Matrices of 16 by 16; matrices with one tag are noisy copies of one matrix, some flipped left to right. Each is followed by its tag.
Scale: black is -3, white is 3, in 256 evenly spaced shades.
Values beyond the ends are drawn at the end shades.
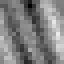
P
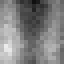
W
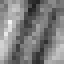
P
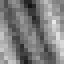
P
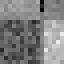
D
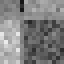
D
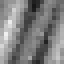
P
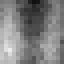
W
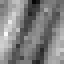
P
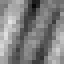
P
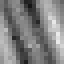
P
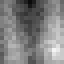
W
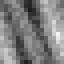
P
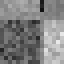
D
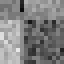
D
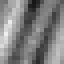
P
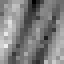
P
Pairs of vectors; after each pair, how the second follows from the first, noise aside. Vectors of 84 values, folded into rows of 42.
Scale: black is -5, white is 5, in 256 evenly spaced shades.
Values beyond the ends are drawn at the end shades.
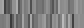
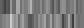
sign-scrambled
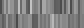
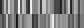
scaled up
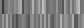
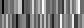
scaled up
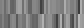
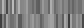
shuffled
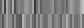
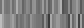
reversed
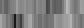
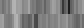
reversed
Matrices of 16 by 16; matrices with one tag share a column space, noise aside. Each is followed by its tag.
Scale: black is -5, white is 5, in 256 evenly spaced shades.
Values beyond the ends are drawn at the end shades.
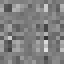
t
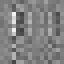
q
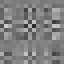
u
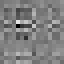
u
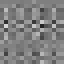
u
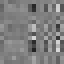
t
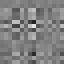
u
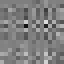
u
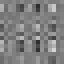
t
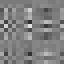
u
